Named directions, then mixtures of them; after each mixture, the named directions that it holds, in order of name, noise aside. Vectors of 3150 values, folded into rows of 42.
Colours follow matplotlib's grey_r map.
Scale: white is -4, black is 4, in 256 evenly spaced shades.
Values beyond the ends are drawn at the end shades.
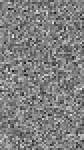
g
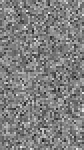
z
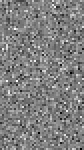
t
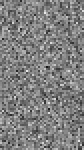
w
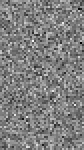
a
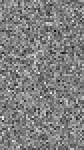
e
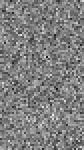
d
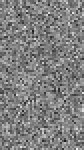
z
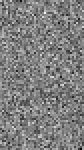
t, w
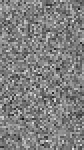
a, e, w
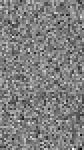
a, t, w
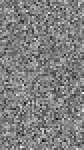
z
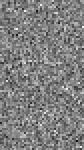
d, g, t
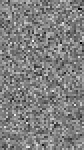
a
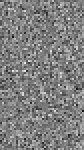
g, w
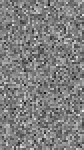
g, z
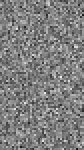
g, w, z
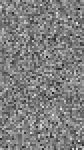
a, d, w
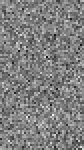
d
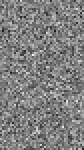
d, e, w
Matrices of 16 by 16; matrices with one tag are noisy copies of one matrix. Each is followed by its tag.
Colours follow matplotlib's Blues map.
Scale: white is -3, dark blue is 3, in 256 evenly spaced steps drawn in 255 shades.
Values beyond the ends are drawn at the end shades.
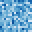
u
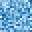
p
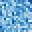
u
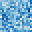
p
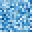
p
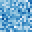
p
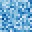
p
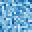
u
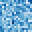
u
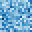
p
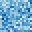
p
